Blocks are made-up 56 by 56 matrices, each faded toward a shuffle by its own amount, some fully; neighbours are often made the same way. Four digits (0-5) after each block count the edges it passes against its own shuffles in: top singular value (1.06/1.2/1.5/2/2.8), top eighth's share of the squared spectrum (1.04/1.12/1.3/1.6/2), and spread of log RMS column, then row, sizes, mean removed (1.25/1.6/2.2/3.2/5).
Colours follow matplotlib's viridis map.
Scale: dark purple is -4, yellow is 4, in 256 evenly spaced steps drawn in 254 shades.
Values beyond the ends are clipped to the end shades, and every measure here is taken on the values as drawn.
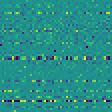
5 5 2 3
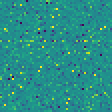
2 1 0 1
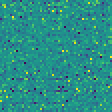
3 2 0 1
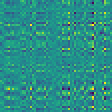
5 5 4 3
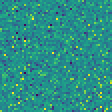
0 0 0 0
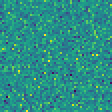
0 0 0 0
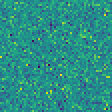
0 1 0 0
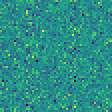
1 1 2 0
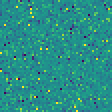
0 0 0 0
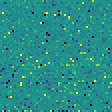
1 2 0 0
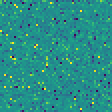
1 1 0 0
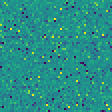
1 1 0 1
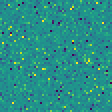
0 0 0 0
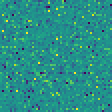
1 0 0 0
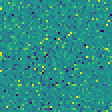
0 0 0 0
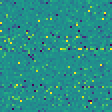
2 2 0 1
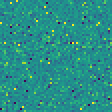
1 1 0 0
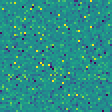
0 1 0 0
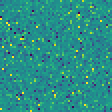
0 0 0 0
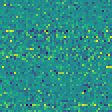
2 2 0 3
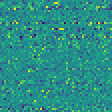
2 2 0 3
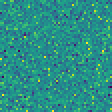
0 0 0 0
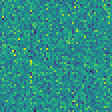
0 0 2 0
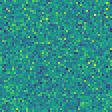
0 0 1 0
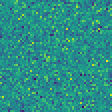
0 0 1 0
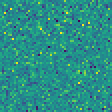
1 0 0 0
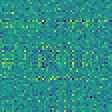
4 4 2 3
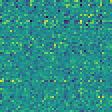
4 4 2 3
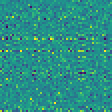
4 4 2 3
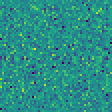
3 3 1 1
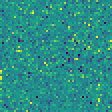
2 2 1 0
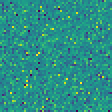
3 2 1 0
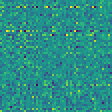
4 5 2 3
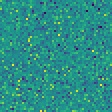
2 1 0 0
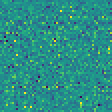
3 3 1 2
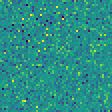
1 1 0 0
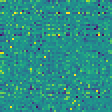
4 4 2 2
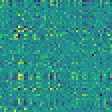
4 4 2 3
